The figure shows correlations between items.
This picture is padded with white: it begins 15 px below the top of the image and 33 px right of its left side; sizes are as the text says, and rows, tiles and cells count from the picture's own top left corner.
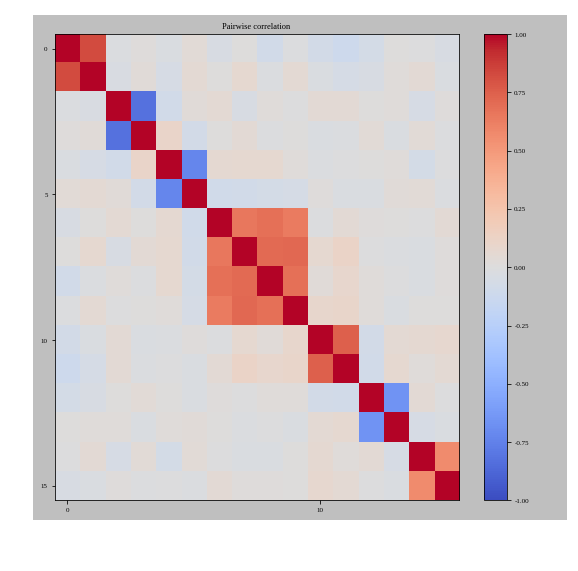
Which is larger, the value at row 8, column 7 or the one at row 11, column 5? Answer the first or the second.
the first
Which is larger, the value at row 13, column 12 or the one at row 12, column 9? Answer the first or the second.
the second
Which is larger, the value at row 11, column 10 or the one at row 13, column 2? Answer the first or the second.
the first
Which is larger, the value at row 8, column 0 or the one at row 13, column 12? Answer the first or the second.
the first
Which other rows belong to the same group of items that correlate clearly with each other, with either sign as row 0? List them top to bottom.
1
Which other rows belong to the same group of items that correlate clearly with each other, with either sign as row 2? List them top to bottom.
3
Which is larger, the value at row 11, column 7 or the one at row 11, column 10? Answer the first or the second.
the second
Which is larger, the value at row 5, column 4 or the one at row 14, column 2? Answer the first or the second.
the second
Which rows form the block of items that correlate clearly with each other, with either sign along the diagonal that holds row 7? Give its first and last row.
6 to 9
